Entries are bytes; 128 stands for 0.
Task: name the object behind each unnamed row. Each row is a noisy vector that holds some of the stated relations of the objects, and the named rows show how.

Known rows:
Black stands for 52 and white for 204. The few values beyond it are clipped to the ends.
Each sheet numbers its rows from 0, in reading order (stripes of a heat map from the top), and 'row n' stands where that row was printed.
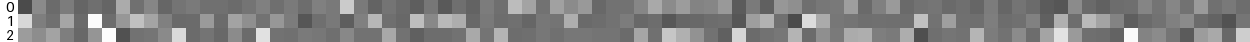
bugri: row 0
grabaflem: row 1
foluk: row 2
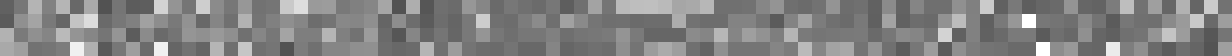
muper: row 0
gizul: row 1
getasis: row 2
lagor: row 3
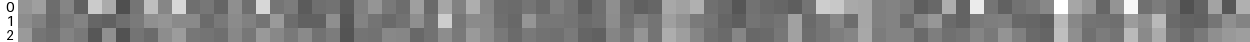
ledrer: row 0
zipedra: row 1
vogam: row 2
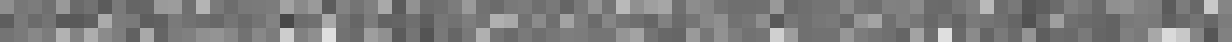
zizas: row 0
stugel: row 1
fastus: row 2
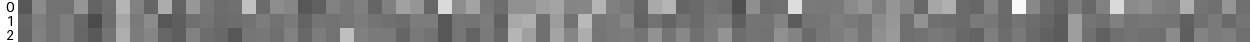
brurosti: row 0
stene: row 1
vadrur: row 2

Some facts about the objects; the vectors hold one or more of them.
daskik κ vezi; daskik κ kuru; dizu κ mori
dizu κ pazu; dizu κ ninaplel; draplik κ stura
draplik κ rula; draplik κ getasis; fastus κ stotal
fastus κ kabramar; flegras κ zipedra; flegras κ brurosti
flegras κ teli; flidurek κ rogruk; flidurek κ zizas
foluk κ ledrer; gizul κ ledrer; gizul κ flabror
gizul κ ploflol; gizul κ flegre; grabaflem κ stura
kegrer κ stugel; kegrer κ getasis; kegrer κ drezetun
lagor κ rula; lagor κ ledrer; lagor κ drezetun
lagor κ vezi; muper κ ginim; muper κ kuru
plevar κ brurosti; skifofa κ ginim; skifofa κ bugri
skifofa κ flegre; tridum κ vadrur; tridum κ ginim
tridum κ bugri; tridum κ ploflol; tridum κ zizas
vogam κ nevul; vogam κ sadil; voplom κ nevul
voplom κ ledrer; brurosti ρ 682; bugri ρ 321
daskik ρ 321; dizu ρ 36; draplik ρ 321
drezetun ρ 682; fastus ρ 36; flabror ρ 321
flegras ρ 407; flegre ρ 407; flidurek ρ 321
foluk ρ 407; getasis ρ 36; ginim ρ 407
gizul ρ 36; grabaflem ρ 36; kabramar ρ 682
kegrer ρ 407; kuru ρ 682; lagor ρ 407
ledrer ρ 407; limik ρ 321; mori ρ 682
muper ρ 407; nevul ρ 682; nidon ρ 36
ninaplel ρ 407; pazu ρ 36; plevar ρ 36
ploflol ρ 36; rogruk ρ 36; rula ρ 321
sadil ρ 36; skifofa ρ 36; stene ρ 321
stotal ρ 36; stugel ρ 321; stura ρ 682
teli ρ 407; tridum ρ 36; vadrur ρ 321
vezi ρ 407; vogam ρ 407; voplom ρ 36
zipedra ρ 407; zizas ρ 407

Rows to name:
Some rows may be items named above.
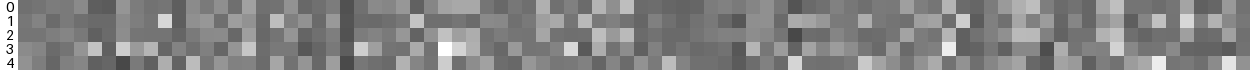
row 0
kabramar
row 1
plevar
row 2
kabramar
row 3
stura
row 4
flegras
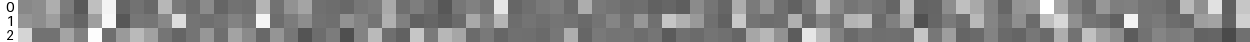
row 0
voplom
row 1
foluk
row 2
grabaflem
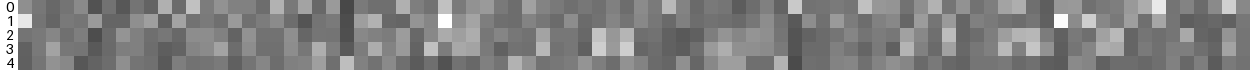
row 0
flegras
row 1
kegrer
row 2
kabramar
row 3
kuru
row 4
daskik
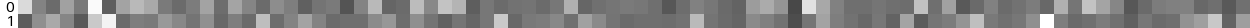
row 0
grabaflem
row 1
gizul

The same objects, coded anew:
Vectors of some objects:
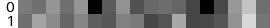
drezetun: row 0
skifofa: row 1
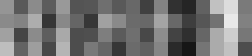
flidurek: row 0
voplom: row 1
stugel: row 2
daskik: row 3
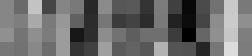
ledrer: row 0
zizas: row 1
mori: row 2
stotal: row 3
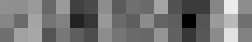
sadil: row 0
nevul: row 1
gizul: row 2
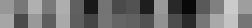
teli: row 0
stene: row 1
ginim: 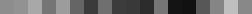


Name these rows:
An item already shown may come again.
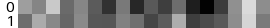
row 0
vogam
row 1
skifofa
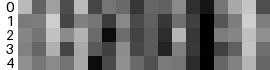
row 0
daskik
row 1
foluk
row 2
flegras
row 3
lagor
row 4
kuru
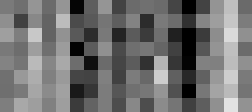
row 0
drezetun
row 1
draplik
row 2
vogam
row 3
drezetun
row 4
flegras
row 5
plevar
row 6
brurosti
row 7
grabaflem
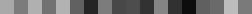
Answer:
vezi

